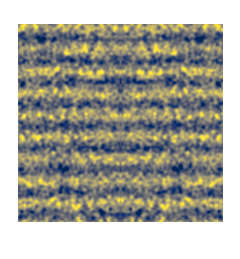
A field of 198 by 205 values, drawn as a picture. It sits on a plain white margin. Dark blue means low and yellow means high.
Mirror symmetry: left to right. Average level on the scale: 50%. Stripes: horizontal, repeating 9 times. Slope: none. Seam: none.
